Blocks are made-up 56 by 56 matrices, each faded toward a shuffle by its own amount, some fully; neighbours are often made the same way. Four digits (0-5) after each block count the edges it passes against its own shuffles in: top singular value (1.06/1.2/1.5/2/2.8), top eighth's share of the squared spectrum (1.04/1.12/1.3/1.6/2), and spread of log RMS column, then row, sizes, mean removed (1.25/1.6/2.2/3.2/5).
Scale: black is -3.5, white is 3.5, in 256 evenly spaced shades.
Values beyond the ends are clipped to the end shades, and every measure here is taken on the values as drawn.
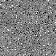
3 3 1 1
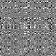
4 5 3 3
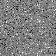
2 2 1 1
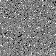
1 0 0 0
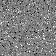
0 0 0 0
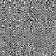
4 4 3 2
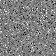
1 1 0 0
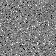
0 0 0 0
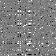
4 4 2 2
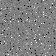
2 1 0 0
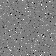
0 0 0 0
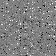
2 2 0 0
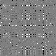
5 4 2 2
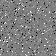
0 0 0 0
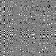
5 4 3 3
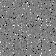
3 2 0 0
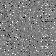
3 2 0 1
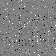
3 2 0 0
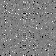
3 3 1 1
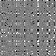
5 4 3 3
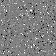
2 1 0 0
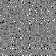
4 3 1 2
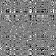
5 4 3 3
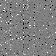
3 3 1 1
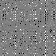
4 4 2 2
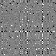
4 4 2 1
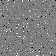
1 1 0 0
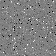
1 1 0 0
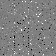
3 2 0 0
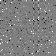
3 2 1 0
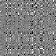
4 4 3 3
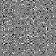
4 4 2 2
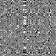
4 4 2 2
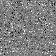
2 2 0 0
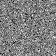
0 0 0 0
